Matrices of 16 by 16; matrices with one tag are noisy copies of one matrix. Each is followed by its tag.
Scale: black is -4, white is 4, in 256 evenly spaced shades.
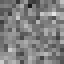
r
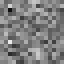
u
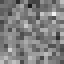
r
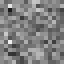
u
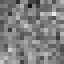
r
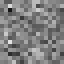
u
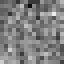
r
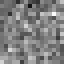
r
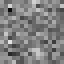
u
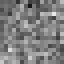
r
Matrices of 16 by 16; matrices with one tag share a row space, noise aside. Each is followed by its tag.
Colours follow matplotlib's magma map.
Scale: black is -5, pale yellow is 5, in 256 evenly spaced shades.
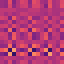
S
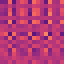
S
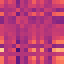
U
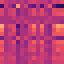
U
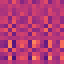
S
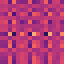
S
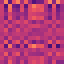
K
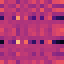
U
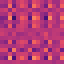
S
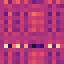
K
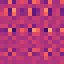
S
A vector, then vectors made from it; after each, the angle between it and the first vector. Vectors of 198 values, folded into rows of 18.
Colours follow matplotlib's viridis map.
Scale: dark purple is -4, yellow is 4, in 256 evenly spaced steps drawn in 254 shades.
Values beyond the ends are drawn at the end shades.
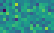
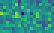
partly aligned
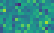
partly opposed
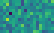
orthogonal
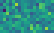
nearly parallel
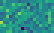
orthogonal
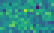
partly aligned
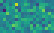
nearly parallel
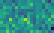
orthogonal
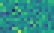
partly opposed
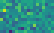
partly opposed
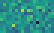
partly aligned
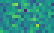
partly aligned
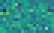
nearly parallel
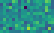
orthogonal
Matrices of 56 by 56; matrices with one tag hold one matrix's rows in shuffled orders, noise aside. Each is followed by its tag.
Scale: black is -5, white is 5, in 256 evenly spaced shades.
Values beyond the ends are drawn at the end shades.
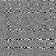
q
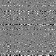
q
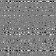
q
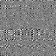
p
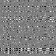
q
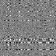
q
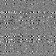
p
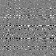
q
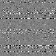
q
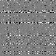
q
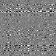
q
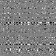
q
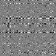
q
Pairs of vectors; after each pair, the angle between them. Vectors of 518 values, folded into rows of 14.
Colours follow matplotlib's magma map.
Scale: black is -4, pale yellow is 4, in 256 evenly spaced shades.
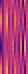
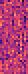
partly aligned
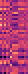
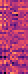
nearly parallel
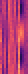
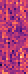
partly opposed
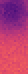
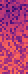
partly aligned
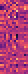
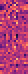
nearly parallel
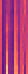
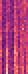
nearly parallel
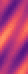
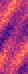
nearly opposite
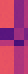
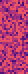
orthogonal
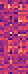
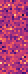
orthogonal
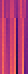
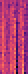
nearly parallel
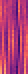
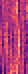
nearly opposite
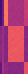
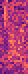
partly aligned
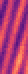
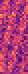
partly opposed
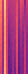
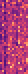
partly opposed
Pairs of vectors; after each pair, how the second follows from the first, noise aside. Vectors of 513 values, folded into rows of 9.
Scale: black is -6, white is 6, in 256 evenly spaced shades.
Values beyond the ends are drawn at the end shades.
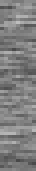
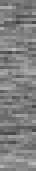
negated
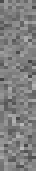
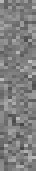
negated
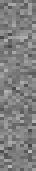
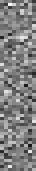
scaled up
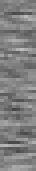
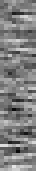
scaled up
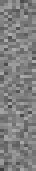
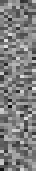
scaled up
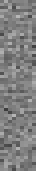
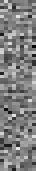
scaled up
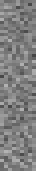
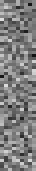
scaled up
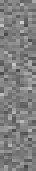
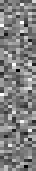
scaled up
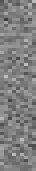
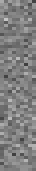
negated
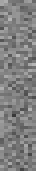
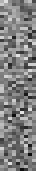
scaled up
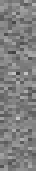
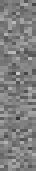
negated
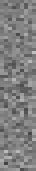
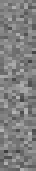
negated
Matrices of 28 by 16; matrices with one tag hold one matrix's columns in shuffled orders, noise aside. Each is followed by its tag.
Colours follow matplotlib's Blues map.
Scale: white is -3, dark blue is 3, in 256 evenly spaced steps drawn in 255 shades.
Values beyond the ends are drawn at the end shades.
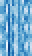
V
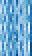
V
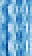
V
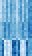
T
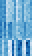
T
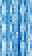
V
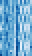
V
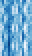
V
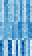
T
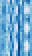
V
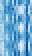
V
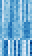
T
